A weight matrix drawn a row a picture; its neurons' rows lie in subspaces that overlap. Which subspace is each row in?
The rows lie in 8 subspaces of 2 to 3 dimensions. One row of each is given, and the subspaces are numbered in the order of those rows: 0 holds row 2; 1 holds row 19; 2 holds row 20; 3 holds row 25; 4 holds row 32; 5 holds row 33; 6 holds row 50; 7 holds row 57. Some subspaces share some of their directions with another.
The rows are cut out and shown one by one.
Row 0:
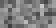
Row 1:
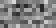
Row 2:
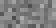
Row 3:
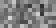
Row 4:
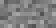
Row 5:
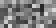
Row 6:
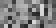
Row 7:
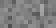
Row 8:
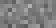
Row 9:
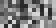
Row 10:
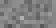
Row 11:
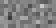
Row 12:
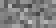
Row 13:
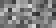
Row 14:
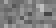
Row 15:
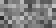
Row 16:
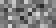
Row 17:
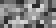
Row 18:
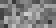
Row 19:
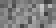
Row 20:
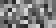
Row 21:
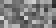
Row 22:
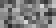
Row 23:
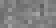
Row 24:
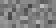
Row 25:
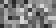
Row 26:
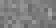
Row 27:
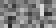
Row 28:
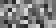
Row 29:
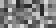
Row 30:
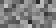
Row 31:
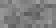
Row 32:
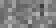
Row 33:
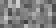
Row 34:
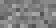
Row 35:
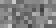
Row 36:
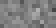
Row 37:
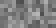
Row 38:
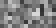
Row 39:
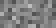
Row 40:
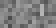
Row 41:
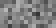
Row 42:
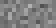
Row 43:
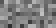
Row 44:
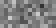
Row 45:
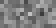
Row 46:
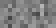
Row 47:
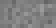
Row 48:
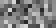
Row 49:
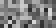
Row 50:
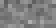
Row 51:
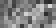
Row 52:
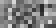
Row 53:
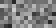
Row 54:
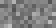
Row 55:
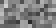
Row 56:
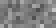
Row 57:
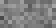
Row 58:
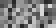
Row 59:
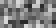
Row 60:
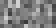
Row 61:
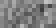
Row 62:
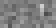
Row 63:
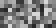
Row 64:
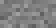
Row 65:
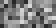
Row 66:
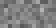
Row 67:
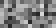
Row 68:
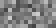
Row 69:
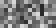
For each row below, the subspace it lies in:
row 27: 0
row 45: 3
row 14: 0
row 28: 2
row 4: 6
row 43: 6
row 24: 2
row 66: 4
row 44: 3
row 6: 7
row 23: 4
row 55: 4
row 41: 0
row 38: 5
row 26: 7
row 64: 6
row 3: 3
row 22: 7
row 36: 5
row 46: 6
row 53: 1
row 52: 1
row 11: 2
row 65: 3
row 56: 5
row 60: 5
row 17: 5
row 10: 0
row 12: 6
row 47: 1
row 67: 4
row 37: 5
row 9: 7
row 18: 1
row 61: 4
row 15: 7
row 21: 7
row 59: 5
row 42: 2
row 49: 7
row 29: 6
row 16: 3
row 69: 3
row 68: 0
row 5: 5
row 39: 0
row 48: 2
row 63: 3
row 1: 6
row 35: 1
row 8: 2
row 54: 1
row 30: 4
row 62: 0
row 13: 0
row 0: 7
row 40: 3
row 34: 6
